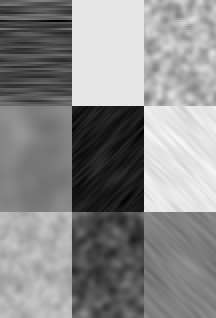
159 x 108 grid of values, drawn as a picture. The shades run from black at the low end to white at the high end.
The table splits into 3 rows of 3 panels. Panel 1,1: low, streaked across. Panel 1,2: very high, flat. Panel 1,3: high, blotchy. Panel 2,1: middling, smooth, faint in contrast. Panel 2,2: very low, slanting up to the right, faint in contrast. Panel 2,3: very high, slanting down to the right, faint in contrast. Panel 3,1: high, blotchy, faint in contrast. Panel 3,2: low, blotchy. Panel 3,3: middling, slanting down to the right, faint in contrast.
